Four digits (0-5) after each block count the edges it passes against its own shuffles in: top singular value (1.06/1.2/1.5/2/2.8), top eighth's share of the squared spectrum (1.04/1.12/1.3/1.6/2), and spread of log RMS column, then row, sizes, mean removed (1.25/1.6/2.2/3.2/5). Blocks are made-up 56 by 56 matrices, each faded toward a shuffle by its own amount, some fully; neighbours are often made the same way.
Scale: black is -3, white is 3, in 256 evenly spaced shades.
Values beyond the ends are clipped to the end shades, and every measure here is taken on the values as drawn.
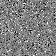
0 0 0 0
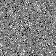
0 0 0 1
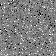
0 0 0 0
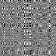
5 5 3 2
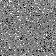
2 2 0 0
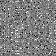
3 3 1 1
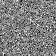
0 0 0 0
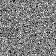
0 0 0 0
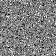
0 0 0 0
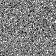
0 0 0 0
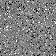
0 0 0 0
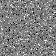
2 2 0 0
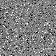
1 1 0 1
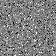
2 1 0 0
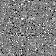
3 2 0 1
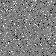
0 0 0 1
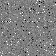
1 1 0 0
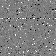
3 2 0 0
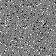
1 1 0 0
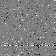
4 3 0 1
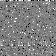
3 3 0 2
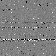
4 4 0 2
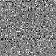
3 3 1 2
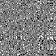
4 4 2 2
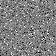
1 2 1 0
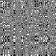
4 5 3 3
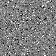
2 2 0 0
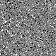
1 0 0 0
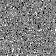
2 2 0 1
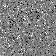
1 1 0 0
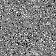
0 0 0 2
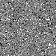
1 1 0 1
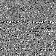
1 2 0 3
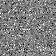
1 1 0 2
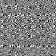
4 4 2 3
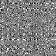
3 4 1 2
